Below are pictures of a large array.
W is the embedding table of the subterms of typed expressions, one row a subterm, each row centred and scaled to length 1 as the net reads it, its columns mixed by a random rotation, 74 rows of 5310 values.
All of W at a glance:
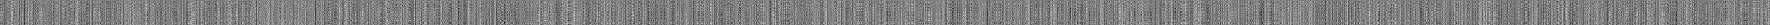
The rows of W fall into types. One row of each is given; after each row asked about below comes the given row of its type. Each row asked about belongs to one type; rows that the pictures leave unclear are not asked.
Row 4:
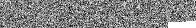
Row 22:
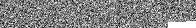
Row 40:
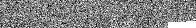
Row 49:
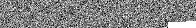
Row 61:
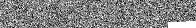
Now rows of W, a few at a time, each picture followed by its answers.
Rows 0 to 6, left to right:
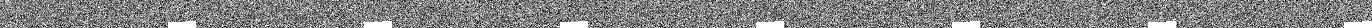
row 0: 4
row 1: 22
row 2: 40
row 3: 61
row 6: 49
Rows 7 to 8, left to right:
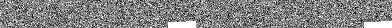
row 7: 61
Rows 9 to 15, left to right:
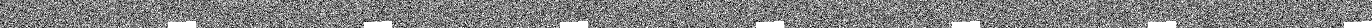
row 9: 22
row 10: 61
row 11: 61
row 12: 49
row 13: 22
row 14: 22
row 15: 4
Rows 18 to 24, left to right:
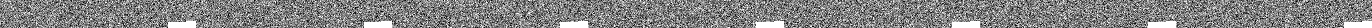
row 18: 49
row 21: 22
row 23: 40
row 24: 49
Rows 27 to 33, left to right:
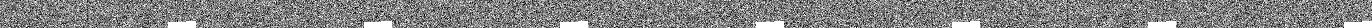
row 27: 40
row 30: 22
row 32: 40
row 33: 49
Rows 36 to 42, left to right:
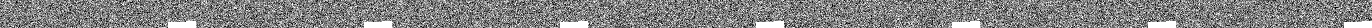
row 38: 22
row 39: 4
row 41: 61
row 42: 61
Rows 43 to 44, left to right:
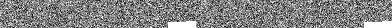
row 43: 61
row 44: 22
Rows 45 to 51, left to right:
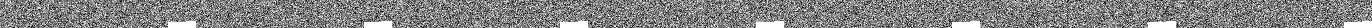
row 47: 22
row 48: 22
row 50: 61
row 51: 40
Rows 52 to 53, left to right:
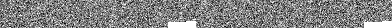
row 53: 22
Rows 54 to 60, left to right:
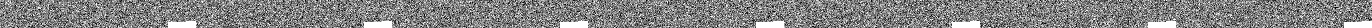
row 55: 4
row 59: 40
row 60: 61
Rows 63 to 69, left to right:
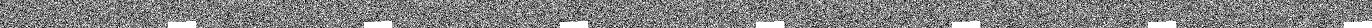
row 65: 61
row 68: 40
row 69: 40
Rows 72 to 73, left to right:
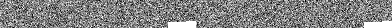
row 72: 61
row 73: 49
